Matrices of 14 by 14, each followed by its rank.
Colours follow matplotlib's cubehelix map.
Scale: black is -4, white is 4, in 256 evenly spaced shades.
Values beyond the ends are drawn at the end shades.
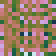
three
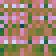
two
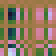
one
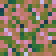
full rank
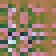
two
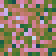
full rank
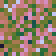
full rank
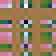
one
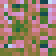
three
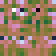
three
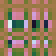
one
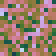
full rank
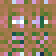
two
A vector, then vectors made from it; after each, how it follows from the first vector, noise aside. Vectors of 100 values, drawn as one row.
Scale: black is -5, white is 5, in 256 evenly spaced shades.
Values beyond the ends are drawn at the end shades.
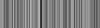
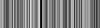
scaled up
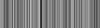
copied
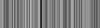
copied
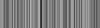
copied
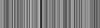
copied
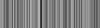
copied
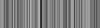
copied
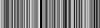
scaled up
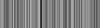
copied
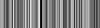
scaled up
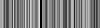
scaled up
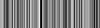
scaled up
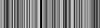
scaled up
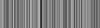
copied
